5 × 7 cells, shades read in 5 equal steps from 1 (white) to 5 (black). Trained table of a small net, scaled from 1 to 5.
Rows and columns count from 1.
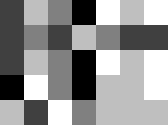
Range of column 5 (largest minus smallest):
2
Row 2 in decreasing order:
4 4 4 4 3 3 2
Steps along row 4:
down up up down same down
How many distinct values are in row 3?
5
